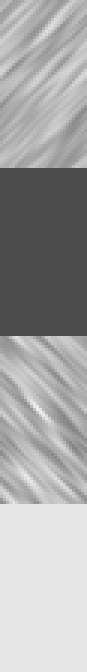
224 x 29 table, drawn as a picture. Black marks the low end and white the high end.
It is made of 4 by 1 panels. Panel 1,1: high, slanting up to the right. Panel 2,1: low, flat. Panel 3,1: high, slanting down to the right. Panel 4,1: very high, flat.
